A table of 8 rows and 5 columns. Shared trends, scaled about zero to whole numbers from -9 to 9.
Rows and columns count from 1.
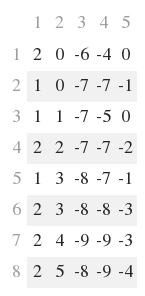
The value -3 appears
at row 6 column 5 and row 7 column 5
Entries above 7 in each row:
0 0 0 0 0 0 0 0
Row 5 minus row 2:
0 3 -1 0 0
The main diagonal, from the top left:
2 0 -7 -7 -1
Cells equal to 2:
6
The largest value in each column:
2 5 -6 -4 0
